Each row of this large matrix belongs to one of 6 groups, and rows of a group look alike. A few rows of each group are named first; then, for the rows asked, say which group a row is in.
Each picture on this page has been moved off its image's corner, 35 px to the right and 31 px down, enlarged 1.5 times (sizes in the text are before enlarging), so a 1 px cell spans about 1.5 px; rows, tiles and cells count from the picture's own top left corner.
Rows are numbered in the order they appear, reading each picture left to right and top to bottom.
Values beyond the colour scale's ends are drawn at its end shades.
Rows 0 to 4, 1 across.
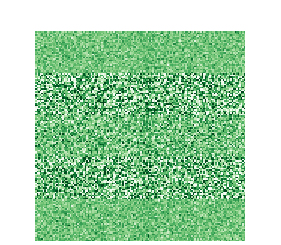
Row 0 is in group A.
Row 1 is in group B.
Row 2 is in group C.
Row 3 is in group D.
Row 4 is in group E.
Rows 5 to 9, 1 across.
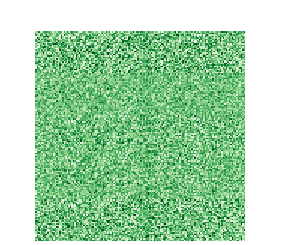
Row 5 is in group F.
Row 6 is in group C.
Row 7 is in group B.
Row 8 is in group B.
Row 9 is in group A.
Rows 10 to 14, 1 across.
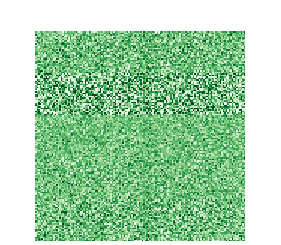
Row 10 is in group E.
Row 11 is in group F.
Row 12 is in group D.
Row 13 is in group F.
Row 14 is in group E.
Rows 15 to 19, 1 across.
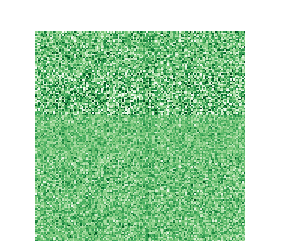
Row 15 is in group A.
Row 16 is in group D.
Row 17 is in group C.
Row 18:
A
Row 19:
B
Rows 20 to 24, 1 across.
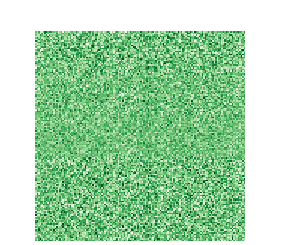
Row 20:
B
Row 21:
D
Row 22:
C
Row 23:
D
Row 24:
C
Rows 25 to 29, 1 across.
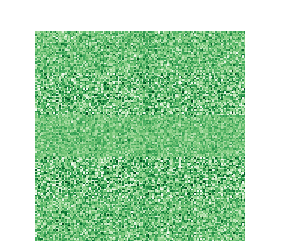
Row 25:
E
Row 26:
A
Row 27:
B
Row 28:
A
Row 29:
E
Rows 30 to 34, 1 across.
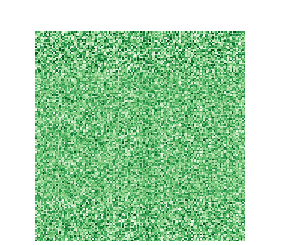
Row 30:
C
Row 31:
A
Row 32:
D
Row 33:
F
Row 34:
D
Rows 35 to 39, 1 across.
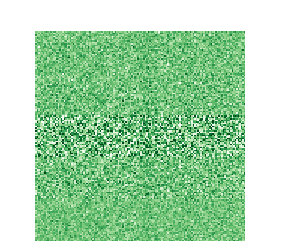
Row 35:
E
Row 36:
D
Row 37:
C
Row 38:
A
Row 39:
D
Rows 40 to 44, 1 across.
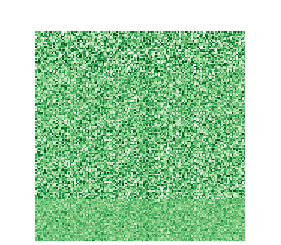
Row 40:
C
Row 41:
E
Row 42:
E
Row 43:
E
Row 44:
E
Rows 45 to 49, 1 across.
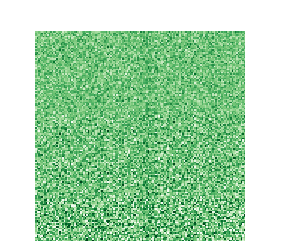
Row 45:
C
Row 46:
B
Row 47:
E
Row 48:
E
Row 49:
A
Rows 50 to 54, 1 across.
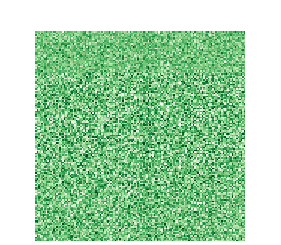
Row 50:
E
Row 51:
D
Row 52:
A
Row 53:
C
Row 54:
F
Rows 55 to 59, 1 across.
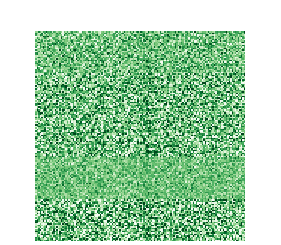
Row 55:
F
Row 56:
E
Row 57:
B
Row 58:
C
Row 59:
F
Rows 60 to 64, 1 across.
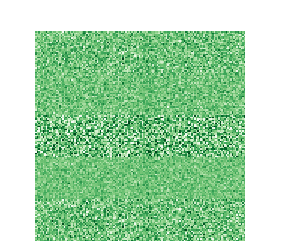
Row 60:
D
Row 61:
A
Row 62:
F
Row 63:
E
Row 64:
D
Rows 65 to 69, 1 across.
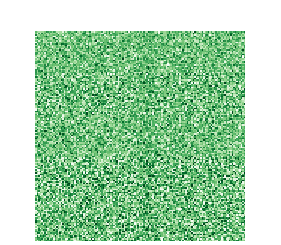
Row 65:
E
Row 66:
A
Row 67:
C
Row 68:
A
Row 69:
D
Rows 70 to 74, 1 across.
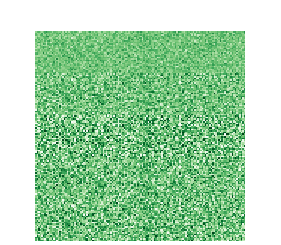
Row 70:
F
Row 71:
A
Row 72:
A
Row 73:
C
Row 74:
A
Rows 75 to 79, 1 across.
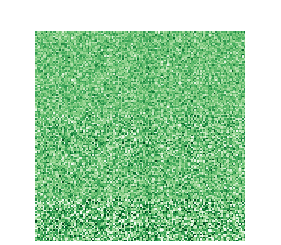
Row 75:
E
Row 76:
A
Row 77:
D
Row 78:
F
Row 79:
D
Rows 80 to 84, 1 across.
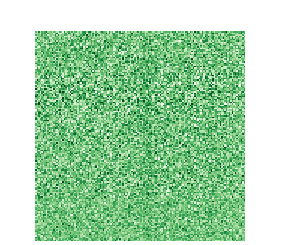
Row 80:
D
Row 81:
C
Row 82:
F
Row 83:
E
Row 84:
F
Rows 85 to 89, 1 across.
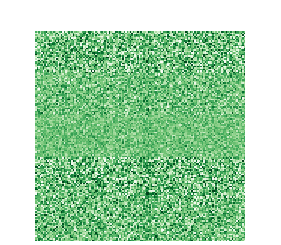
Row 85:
D
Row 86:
E
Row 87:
D
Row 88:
B
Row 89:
C
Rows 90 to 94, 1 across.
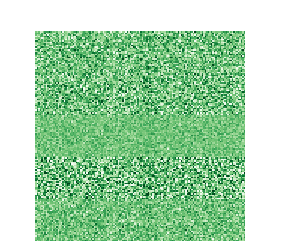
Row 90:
B
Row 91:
D
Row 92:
A
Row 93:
A
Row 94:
D
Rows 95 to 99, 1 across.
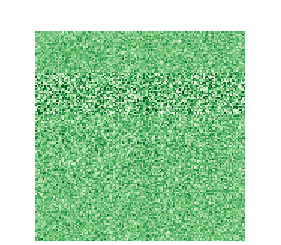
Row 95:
D
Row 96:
E
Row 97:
C
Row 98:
F
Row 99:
E
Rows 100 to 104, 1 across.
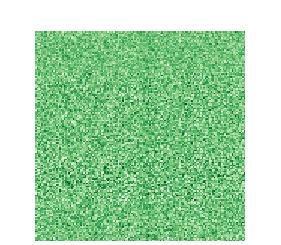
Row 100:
A
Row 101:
D
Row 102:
A
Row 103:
A
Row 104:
B
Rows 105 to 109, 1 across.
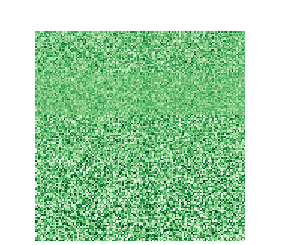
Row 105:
C
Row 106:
C
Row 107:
A
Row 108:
D
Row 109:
B
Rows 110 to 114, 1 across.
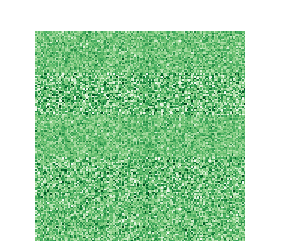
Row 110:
D
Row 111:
A
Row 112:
C
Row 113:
E
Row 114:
D
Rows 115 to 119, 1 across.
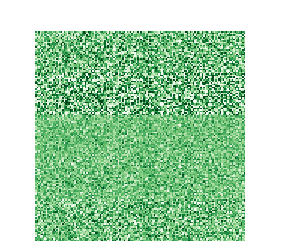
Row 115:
D
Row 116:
D
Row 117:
D
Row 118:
A
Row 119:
F
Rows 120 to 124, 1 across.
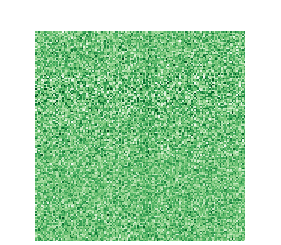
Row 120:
D
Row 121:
C
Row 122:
E
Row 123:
F
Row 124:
C
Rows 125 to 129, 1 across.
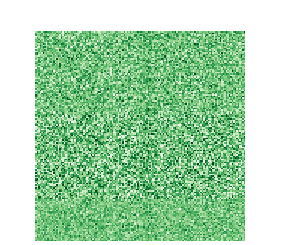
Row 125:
F
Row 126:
B
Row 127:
D
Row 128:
C
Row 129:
D
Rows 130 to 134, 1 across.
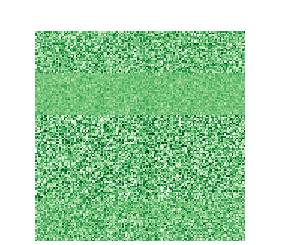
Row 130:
F
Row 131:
E
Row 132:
A
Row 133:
E
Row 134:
D
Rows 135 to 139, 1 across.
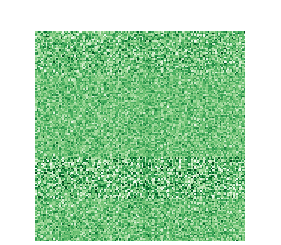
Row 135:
F
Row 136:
A
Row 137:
F
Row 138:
C
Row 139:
F
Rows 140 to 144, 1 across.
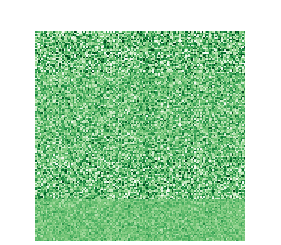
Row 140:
A
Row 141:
E
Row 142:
A
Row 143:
E
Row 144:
F
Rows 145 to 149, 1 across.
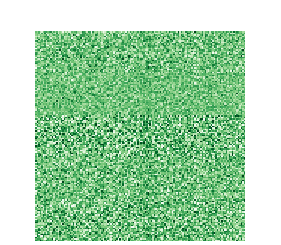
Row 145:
B
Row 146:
F
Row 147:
C
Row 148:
E
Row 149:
F
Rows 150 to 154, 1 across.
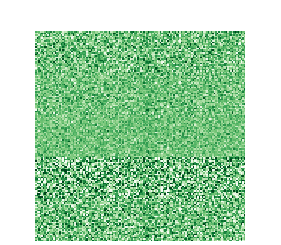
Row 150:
C
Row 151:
A
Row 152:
E
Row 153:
E
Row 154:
A
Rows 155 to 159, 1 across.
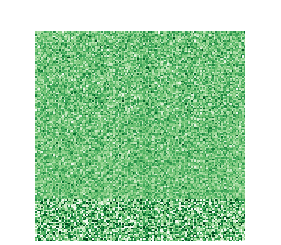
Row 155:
E
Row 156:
D
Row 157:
F
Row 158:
F
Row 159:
A
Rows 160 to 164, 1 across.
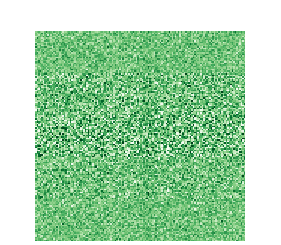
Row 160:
C
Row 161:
D
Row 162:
E
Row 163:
E
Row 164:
F
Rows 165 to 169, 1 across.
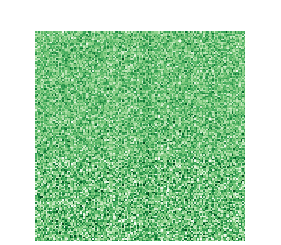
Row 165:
D
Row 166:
C
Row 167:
E
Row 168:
E
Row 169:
D
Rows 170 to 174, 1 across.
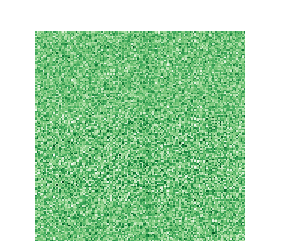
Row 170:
E
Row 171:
A
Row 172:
F
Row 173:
F
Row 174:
B
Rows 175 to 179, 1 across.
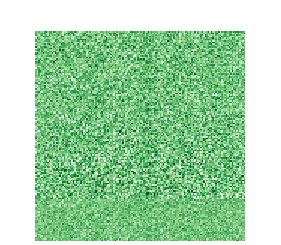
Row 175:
C
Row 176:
B
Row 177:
D
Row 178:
B
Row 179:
F
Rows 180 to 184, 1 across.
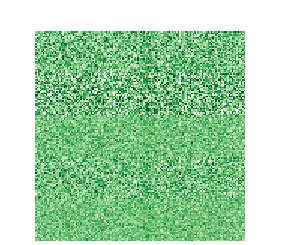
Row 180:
C
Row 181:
B
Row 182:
A
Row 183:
C
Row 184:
A
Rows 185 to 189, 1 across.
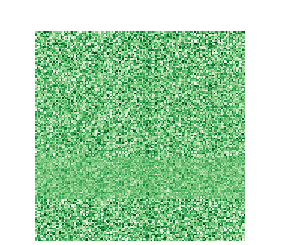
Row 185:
F
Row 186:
F
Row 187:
B
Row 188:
E
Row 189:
A
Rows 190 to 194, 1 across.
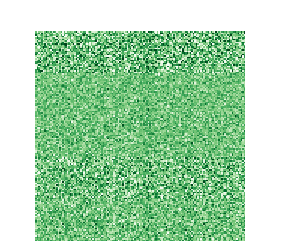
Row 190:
E
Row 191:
E
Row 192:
A
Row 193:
D
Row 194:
D
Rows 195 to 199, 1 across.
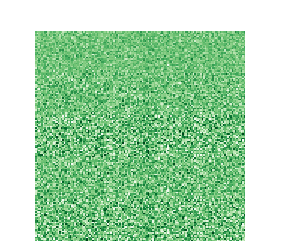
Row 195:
A
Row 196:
D
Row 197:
E
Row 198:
E
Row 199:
A
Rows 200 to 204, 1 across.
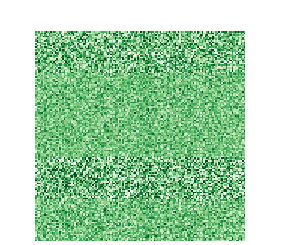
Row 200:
C
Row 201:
E
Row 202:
A
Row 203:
D
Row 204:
A
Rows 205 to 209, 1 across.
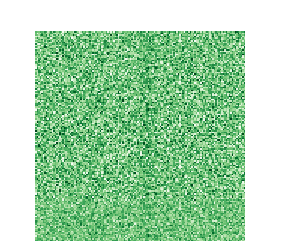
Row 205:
A
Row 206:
B
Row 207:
C
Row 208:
A
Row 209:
B
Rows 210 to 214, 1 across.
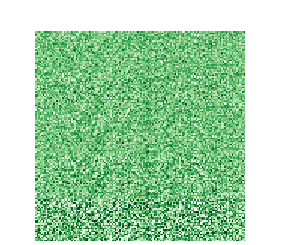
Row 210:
F
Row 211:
F
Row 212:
B
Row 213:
B
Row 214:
F
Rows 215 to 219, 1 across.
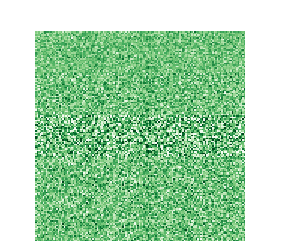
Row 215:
B
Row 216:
A
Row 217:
B
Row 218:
D
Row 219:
D
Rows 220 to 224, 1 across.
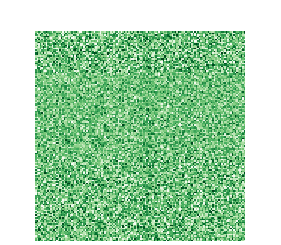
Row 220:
F
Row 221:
E
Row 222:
A
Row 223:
A
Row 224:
C
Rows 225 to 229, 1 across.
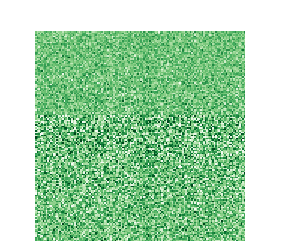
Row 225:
E
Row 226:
D
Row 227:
B
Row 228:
A
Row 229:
F
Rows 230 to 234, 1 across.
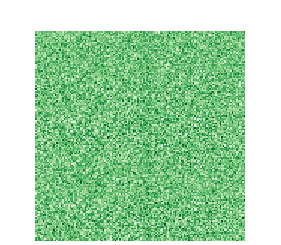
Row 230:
E
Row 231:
C
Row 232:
F
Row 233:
B
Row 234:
F
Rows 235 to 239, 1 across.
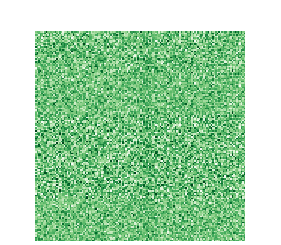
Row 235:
C
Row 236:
C
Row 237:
C
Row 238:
A
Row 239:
E
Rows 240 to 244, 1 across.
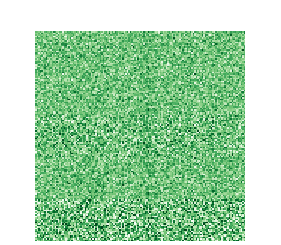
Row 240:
E
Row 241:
B
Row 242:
C
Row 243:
B
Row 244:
D
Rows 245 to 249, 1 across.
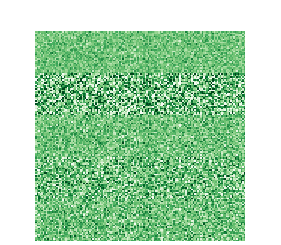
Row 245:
D
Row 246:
C
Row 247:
D
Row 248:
A
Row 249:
D
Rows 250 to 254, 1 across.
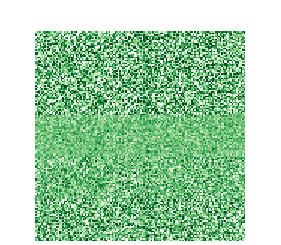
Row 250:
F
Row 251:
C
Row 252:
B
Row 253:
D
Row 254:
A
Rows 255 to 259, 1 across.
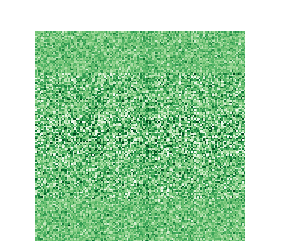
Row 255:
C
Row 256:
B
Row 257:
B
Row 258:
E
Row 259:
E
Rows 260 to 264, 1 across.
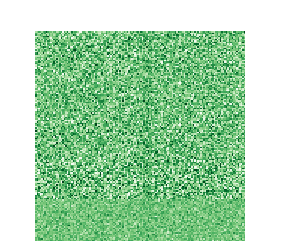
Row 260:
F
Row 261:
D
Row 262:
C
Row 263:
F
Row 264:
E
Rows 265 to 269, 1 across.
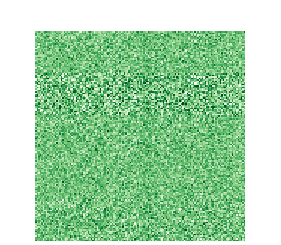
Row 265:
F
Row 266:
F
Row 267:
C
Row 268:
D
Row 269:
D
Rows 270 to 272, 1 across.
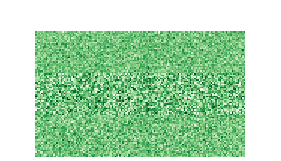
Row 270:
E
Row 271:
B
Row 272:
F
